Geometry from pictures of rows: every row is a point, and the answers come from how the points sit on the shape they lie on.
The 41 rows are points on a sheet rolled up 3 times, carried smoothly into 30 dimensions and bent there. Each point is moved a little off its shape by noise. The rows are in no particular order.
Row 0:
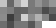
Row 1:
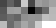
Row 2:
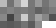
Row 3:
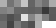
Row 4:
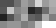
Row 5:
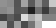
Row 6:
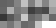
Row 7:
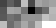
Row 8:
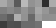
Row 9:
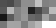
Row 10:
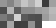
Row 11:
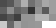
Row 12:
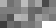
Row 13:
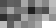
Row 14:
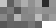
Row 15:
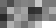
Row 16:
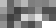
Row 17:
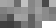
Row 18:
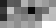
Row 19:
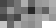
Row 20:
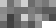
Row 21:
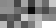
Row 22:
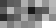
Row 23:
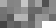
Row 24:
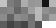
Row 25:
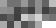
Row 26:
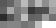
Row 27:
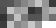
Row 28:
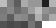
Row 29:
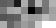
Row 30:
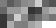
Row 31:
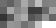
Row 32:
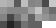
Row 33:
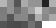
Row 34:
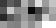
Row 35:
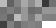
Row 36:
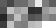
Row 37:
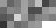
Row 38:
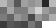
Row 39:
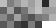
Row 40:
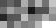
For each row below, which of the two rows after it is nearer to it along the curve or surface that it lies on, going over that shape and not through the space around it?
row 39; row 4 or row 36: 36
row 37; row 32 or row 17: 17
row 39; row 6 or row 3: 3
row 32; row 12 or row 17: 17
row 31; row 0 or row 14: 14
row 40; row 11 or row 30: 11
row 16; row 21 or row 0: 21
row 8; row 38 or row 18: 38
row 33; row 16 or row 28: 28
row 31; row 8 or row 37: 37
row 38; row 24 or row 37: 24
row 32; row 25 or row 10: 10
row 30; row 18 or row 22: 22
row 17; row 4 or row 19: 4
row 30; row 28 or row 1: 28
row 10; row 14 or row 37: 14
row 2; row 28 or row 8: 8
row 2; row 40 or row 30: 30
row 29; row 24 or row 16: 16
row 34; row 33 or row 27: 27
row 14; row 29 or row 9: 9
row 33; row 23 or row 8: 8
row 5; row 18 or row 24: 18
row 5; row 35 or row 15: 15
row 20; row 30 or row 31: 30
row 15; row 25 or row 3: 3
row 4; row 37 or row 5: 37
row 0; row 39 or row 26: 39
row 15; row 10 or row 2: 2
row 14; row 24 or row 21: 24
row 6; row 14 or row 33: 14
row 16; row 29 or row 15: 29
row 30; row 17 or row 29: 17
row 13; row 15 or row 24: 15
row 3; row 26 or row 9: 9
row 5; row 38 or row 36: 36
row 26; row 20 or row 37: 37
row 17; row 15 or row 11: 15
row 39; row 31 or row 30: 30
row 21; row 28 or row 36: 36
